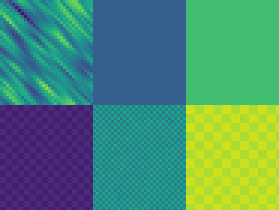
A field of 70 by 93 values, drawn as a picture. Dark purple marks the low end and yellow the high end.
It is made of 2 by 3 panels. Panel 1,1: middling, slanting down to the right, strong in contrast. Panel 1,2: low, flat. Panel 1,3: high, flat. Panel 2,1: very low, checkered, faint in contrast. Panel 2,2: middling, checkered. Panel 2,3: very high, checkered, faint in contrast.
